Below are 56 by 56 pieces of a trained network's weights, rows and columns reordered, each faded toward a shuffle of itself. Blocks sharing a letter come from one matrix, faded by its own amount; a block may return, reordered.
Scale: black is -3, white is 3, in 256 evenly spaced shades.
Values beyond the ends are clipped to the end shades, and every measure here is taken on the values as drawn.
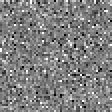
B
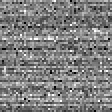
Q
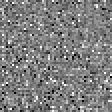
B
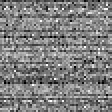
Q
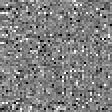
B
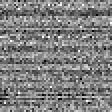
Q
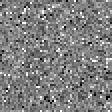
B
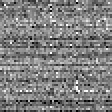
Q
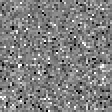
B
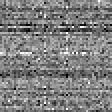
Q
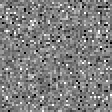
B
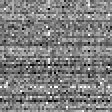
Q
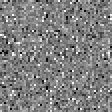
B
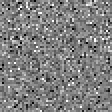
B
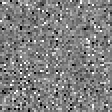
B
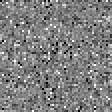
B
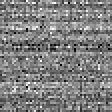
Q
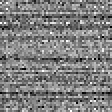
Q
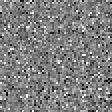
B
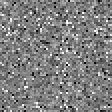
B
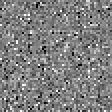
B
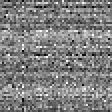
Q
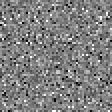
B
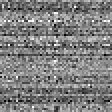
Q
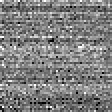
Q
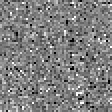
B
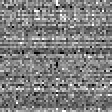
Q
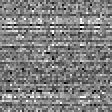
Q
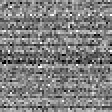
Q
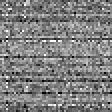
Q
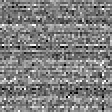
Q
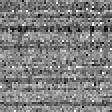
Q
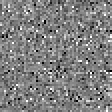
B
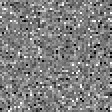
B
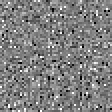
B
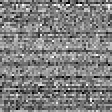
Q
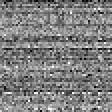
Q
